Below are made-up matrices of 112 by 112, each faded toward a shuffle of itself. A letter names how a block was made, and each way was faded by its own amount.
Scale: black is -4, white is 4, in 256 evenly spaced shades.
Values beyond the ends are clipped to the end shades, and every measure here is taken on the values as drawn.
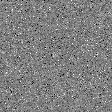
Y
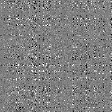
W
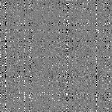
W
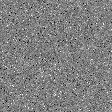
Y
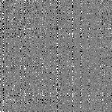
W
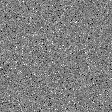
Y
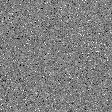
Y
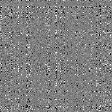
W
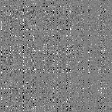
W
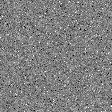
Y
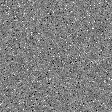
Y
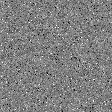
Y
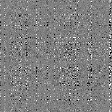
W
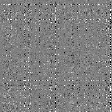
W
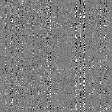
W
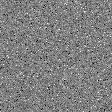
Y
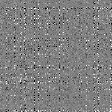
W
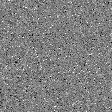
Y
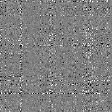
W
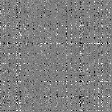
W
